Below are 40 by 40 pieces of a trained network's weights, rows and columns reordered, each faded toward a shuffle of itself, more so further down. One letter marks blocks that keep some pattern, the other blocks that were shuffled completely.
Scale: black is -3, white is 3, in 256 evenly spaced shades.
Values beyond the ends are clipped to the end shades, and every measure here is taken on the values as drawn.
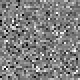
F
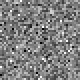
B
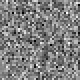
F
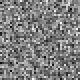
B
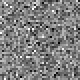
B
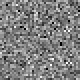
B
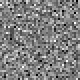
B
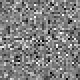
F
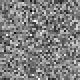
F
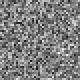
B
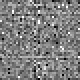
F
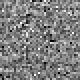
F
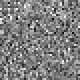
B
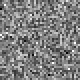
B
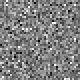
B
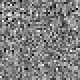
F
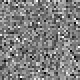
B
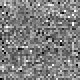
F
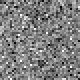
B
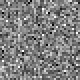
B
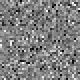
F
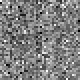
F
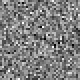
B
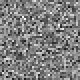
B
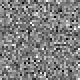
B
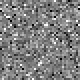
F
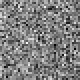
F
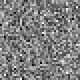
B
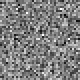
B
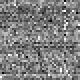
F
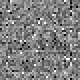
F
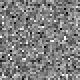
B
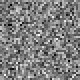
B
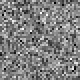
B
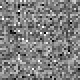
F
